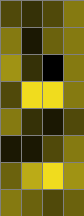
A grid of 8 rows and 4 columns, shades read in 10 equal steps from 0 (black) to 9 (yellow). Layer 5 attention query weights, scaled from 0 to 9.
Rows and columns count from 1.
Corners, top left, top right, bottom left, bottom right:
3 5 5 4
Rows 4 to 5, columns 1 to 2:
3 9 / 5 2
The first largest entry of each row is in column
4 1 1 2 1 4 3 1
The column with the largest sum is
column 4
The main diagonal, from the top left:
3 1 0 5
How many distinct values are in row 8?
3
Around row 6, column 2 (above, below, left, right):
2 7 1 3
